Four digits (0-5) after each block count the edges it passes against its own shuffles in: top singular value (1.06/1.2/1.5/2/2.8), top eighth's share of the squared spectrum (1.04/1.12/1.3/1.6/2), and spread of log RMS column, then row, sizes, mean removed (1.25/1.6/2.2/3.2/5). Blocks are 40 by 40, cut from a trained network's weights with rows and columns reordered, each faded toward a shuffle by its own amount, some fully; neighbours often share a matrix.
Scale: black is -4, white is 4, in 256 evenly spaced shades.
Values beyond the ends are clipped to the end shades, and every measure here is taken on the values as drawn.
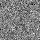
2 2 0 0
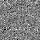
2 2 0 1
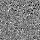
2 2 0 1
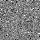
2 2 0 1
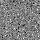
0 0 0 0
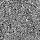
0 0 0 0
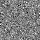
0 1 0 0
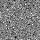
0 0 0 0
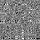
3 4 1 2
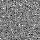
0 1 0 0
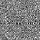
3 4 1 2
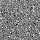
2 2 0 0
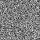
0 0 0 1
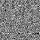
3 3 0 1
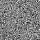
1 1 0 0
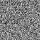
2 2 0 0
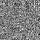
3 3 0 1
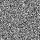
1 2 0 0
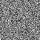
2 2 0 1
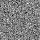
2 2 0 0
